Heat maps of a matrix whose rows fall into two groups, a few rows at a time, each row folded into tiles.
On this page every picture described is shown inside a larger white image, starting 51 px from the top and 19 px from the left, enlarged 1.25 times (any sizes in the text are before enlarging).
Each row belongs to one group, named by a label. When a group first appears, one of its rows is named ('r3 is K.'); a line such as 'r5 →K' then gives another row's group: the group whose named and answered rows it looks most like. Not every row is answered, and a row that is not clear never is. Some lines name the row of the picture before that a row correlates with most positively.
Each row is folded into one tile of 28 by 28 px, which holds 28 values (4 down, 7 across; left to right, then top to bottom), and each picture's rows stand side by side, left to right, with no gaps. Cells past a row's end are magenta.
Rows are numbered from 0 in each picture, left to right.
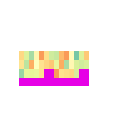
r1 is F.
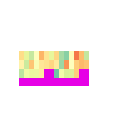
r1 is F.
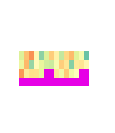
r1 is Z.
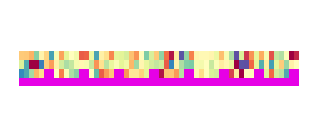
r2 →Z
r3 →F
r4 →F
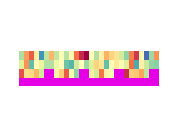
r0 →F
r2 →Z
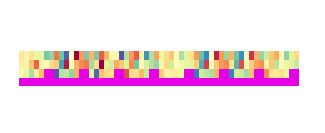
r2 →Z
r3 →F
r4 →F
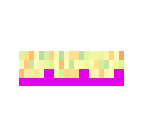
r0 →F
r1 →Z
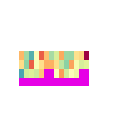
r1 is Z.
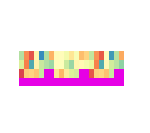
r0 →F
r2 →F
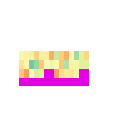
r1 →F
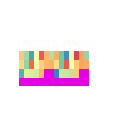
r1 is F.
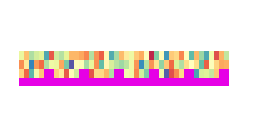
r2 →F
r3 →Z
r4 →Z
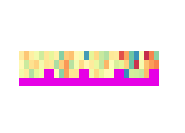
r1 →Z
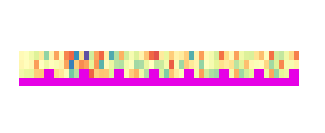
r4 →Z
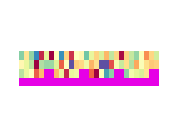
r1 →Z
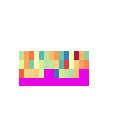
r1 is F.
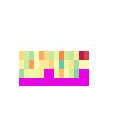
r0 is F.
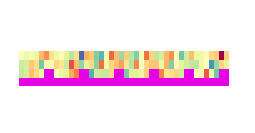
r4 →F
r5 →Z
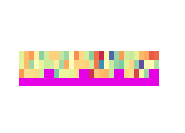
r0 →F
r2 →F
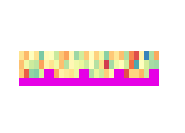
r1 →F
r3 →F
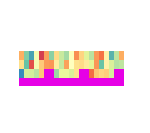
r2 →F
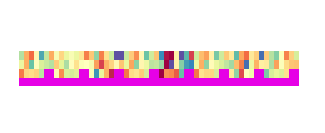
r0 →F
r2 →Z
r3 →F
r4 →F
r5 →F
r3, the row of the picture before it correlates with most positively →2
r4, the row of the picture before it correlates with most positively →2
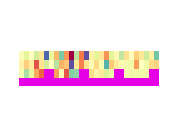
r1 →Z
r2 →Z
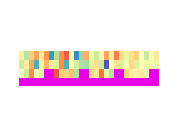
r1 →F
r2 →Z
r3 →F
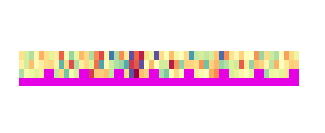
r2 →F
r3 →Z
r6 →Z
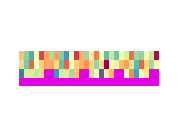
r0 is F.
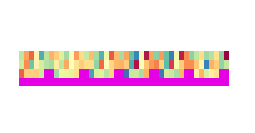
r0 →F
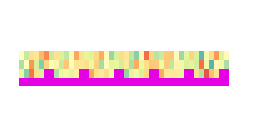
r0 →Z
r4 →F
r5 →Z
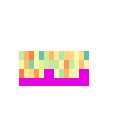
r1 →Z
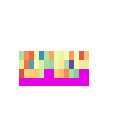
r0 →F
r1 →Z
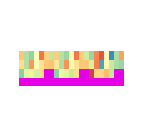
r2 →F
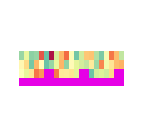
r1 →F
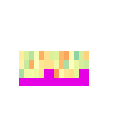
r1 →F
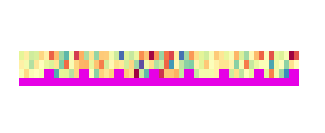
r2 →Z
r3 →Z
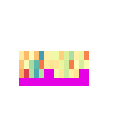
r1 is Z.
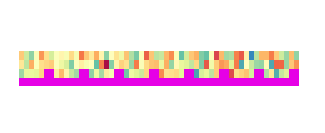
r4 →F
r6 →F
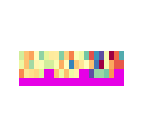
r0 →F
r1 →Z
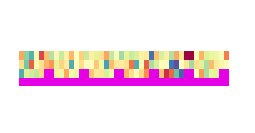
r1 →Z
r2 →Z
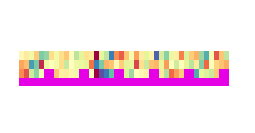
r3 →Z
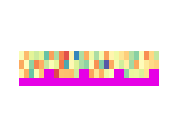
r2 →Z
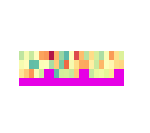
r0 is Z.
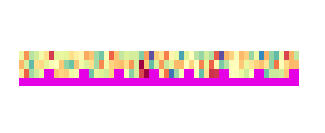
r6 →Z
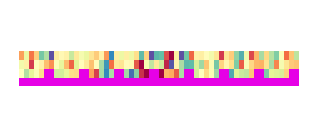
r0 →Z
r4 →F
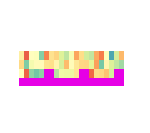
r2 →F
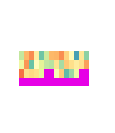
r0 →F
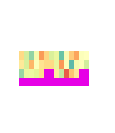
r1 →Z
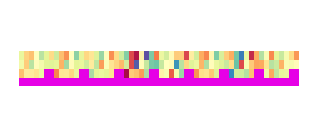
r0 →F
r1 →F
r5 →F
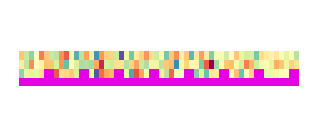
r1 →F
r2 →Z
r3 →Z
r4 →Z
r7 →Z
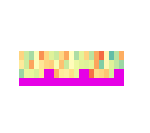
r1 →F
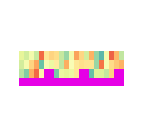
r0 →Z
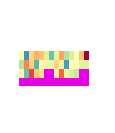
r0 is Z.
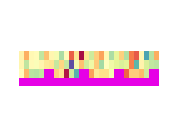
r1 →Z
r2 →F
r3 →F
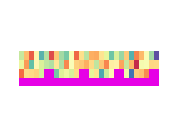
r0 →F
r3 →Z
